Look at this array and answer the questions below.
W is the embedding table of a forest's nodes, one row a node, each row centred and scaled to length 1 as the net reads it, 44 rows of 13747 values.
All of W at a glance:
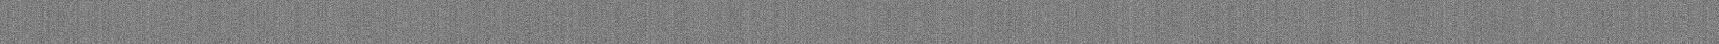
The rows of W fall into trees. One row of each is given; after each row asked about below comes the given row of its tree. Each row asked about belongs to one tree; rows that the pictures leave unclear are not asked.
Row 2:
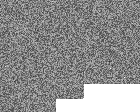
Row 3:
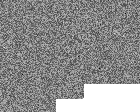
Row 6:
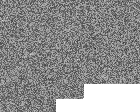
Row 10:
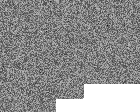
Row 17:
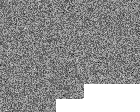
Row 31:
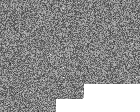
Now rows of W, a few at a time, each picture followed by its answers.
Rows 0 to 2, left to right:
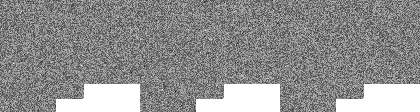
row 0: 31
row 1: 6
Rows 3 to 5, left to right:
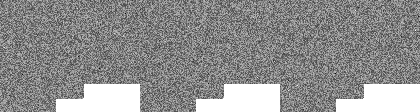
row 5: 2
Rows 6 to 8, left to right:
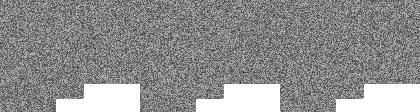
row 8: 10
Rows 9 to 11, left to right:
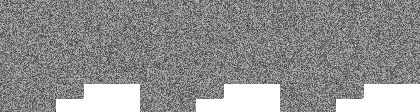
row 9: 2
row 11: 31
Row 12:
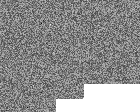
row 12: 10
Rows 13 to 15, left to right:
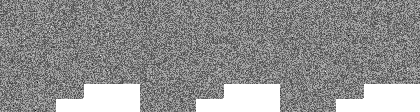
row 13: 31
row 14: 10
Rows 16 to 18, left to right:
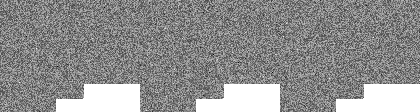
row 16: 31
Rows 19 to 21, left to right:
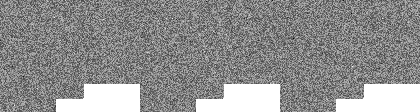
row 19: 6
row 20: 2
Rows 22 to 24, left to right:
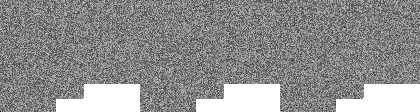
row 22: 10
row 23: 6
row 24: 31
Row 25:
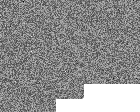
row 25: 10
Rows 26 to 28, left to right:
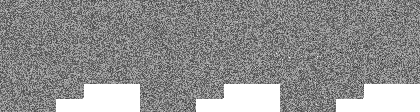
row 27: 3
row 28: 6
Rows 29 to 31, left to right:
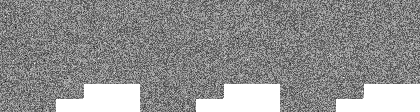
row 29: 10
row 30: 6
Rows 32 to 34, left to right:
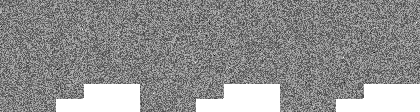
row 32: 3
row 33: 2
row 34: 3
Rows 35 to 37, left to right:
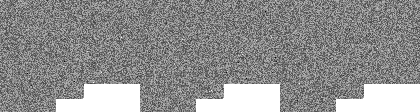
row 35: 10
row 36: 17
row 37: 10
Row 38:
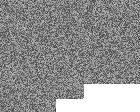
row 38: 2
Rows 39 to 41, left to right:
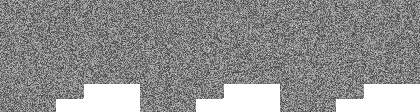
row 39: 2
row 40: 3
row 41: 2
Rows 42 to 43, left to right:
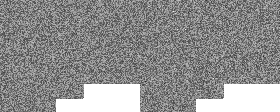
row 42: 2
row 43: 17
